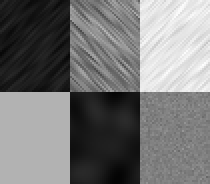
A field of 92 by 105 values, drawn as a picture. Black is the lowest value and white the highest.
The table splits into 2 rows of 3 panels. Panel 1,1: very low, slanting up to the right, faint in contrast. Panel 1,2: middling, slanting down to the right. Panel 1,3: very high, slanting up to the right, faint in contrast. Panel 2,1: high, flat. Panel 2,2: very low, smooth, faint in contrast. Panel 2,3: middling, fine-grained, faint in contrast.
